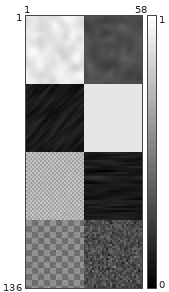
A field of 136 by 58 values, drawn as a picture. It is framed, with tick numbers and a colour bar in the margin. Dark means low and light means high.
The table splits into 4 rows of 2 panels. Panel 1,1: very high, blotchy, faint in contrast. Panel 1,2: low, blotchy, faint in contrast. Panel 2,1: very low, slanting up to the right, faint in contrast. Panel 2,2: very high, flat. Panel 3,1: high, checkered. Panel 3,2: very low, streaked across, faint in contrast. Panel 4,1: middling, checkered. Panel 4,2: low, fine-grained.
